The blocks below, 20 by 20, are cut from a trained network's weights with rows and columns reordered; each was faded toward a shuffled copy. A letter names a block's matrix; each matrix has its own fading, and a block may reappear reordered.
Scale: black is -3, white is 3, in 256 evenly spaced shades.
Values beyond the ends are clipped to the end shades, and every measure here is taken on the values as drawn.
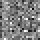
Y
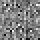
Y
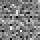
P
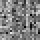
Y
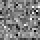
P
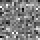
P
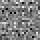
P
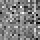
Y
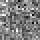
Y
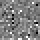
P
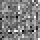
Y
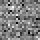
P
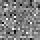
P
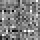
Y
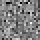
Y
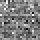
P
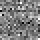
P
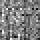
Y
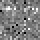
P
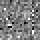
P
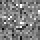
P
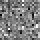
P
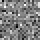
P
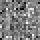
Y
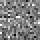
P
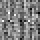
Y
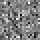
Y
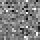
P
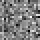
Y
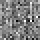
Y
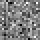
Y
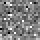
P
